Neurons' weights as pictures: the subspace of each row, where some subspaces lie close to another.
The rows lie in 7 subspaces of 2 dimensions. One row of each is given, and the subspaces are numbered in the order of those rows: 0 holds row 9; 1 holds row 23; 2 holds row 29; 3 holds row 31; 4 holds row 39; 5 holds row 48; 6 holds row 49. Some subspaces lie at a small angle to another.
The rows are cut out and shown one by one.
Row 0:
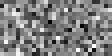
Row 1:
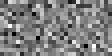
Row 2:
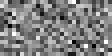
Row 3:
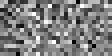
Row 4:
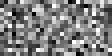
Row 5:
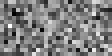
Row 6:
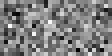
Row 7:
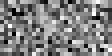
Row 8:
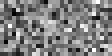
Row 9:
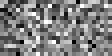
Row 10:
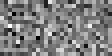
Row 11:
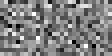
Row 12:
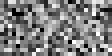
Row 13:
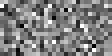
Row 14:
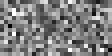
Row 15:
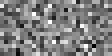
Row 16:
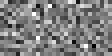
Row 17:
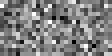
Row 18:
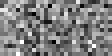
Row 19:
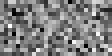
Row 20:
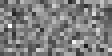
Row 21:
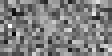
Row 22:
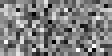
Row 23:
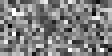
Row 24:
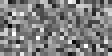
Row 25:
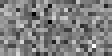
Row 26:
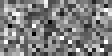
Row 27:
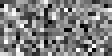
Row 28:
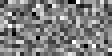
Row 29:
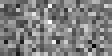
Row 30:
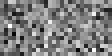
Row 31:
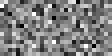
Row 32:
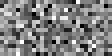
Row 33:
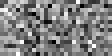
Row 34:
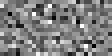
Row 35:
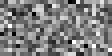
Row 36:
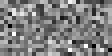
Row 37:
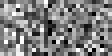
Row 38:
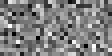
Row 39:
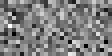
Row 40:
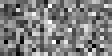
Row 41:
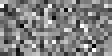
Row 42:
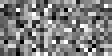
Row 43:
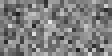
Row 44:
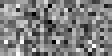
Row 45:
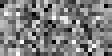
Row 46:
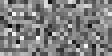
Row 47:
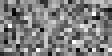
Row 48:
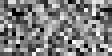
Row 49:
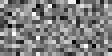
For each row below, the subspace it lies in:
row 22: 6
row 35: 5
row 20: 3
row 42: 6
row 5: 5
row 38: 2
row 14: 1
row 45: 4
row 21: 1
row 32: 6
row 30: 6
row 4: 3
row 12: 5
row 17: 4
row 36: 1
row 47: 3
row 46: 0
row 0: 5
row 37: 2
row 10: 0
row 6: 4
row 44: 2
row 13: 3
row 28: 6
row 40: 2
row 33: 0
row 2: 4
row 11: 0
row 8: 1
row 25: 6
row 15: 5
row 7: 1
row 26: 4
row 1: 2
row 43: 4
